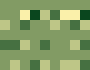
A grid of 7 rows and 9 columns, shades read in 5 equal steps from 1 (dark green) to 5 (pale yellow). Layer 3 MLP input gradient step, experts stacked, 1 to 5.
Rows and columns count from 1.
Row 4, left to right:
3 3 3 3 3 3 3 3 3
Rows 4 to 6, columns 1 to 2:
3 3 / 2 2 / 3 3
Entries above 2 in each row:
9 6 7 9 5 9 7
